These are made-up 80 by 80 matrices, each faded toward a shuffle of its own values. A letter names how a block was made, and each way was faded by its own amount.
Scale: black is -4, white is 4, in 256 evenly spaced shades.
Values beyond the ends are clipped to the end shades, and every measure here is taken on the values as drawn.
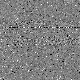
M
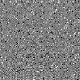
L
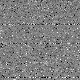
M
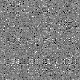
L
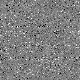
M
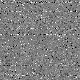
M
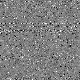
M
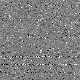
M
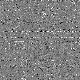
M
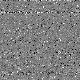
M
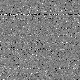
M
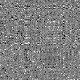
L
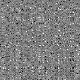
L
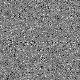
M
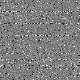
M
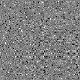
L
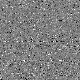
M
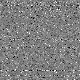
M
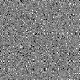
L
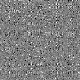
L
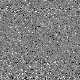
M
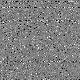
M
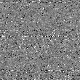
M
